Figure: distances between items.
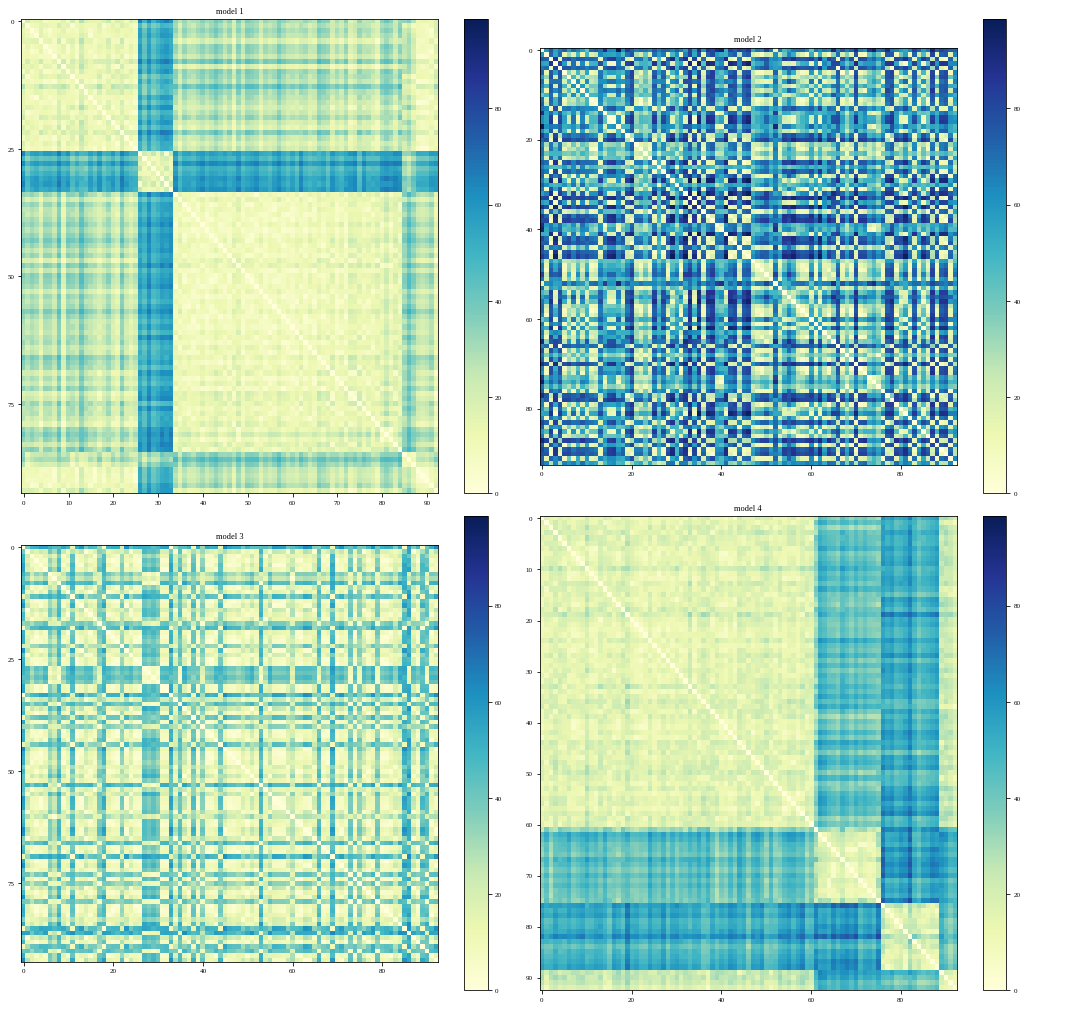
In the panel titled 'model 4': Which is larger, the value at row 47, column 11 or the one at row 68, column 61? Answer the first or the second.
the second
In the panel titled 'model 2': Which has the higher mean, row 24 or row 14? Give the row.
14
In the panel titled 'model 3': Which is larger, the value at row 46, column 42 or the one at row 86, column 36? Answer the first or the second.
the second
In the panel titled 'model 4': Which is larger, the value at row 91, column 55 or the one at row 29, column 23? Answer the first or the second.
the first
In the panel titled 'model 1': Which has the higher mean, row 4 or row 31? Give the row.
31
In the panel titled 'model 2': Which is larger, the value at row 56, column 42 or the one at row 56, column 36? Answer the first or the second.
the first
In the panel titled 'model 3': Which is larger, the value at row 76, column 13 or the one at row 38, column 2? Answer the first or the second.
the second
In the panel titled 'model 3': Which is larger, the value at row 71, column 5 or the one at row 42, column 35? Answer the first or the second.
the second
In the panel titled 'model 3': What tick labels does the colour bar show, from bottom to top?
0, 20, 40, 60, 80
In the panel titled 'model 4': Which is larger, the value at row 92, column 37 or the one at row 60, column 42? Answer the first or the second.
the second
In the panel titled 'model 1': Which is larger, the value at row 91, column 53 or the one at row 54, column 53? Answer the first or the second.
the first
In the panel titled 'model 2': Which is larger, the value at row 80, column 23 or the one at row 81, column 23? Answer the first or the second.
the second
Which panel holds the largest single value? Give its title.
model 2
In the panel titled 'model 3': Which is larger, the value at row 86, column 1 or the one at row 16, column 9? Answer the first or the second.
the first
